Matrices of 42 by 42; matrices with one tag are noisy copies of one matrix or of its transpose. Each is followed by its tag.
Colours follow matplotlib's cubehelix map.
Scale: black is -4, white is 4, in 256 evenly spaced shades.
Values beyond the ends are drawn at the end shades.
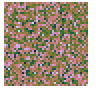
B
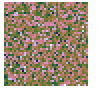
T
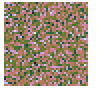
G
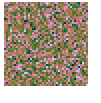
B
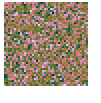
T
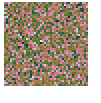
G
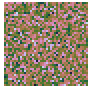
T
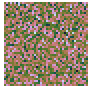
G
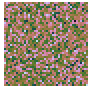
B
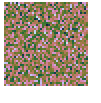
G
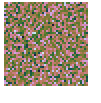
G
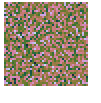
G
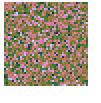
T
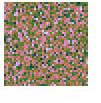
T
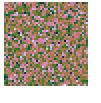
T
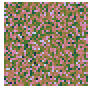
G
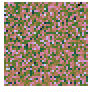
G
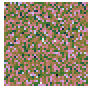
G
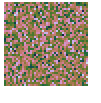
T
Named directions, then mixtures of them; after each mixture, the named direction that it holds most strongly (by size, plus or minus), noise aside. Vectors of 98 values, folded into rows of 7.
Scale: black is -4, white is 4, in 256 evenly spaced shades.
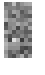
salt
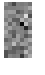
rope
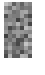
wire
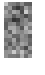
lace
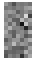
rope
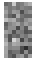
salt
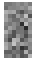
rope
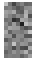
rope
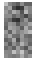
lace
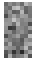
lace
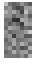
lace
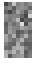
rope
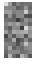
wire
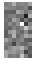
rope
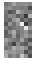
rope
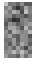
lace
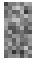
lace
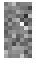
rope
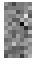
rope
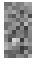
salt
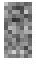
lace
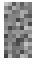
wire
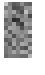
lace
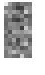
lace
